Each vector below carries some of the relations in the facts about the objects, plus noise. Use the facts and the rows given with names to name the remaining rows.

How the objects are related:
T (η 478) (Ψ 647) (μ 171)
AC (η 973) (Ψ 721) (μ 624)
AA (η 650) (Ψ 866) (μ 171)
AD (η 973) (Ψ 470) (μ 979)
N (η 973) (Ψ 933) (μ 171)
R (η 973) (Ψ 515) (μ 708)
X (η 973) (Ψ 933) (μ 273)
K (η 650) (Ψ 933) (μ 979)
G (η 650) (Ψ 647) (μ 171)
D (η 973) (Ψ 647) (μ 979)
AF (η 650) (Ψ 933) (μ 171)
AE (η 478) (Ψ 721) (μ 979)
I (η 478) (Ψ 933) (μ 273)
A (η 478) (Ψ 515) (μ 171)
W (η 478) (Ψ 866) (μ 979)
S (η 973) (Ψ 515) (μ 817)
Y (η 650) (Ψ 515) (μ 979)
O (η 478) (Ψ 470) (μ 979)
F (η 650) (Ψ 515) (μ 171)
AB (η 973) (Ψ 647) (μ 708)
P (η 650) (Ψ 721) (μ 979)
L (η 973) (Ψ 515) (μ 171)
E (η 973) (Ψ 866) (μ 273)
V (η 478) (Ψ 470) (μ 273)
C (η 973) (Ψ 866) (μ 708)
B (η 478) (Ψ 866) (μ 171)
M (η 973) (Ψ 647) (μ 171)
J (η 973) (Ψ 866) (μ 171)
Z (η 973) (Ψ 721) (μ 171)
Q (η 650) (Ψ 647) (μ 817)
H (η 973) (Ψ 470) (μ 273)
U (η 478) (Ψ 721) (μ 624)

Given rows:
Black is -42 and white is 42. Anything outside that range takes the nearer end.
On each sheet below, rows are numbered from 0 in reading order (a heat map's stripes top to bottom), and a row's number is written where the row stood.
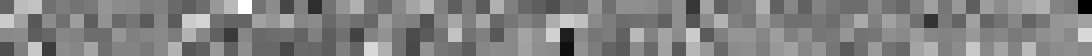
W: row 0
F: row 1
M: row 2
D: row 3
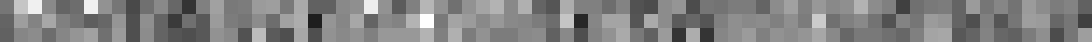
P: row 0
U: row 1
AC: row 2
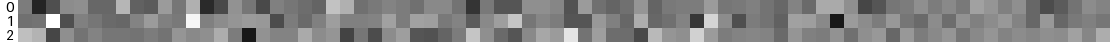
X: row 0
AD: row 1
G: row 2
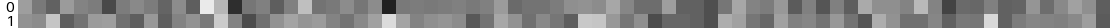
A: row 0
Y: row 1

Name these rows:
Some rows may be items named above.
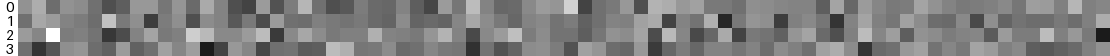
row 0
T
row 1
Z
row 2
O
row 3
X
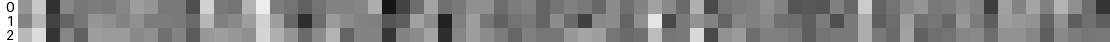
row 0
B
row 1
J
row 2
AA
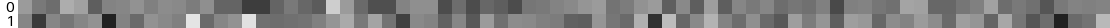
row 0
N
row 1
H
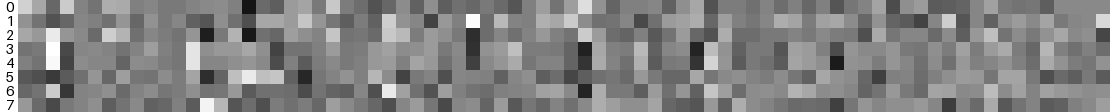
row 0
AF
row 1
Q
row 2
K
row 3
AD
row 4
AD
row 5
E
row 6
D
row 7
L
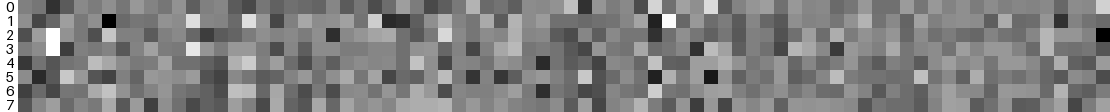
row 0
M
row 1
V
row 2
AE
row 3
AD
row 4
C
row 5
I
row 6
C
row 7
AC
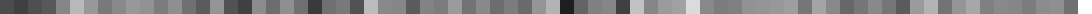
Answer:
AB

